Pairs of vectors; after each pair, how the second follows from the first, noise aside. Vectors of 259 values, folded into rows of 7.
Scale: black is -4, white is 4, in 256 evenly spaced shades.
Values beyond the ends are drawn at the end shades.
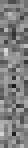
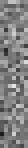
negated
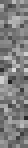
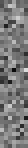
sign-scrambled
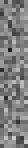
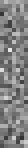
sign-scrambled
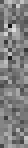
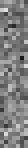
shuffled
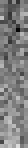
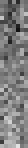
copied
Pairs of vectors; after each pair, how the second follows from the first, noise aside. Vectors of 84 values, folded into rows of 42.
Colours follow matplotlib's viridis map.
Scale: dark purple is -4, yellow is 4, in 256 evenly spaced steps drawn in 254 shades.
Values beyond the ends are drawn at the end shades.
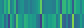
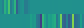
partly zeroed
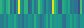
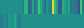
partly zeroed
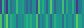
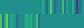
partly zeroed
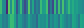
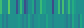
partly zeroed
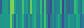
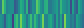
shuffled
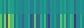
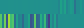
partly zeroed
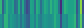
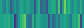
shuffled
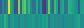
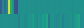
partly zeroed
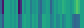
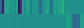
partly zeroed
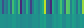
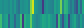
shuffled
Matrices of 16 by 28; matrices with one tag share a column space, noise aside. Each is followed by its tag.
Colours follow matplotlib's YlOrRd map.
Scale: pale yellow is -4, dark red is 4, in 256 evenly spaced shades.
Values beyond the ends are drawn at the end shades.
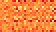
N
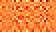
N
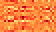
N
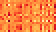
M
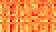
M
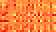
M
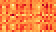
M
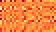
N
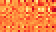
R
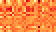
R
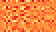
N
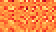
N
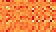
N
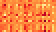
M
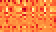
R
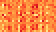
M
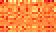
R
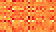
N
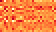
N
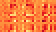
M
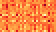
M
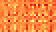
M
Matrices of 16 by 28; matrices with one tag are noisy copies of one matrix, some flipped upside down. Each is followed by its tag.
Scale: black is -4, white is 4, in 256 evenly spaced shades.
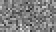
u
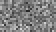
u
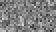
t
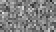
t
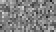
t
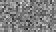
u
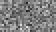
u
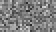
u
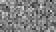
t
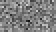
u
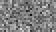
u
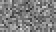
u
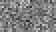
u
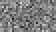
u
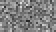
u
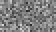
u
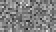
u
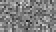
u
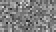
u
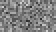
u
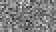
u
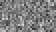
t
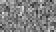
t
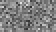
u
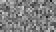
t
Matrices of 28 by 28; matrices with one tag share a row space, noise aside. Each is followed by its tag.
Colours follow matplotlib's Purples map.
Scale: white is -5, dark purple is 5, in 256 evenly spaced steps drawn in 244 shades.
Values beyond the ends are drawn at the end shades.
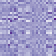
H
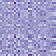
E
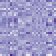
H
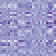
H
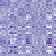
H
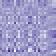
E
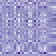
E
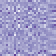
E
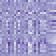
E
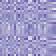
E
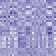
H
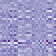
H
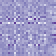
E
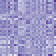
H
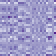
H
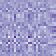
E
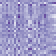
E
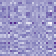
H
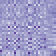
E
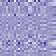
E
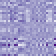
H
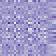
E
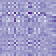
E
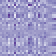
E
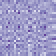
E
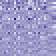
E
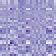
H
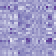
H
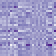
H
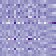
E
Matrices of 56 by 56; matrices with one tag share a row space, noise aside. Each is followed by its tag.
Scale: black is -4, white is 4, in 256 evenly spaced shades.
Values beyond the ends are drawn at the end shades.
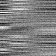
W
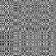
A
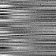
W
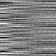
W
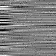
W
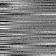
W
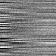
W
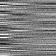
W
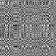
A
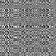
A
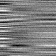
W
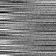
W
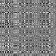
A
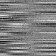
W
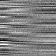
W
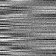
W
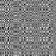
A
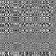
A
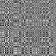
A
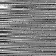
W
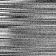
W
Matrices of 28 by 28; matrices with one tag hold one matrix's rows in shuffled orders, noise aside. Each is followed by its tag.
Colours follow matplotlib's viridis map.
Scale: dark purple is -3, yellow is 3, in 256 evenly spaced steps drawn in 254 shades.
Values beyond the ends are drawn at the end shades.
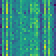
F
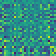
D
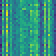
F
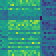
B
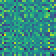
D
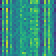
F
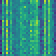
F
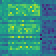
B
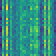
F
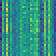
F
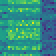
B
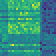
B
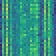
F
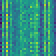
F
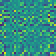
D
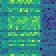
B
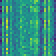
F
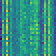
F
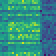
B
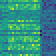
B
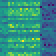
B
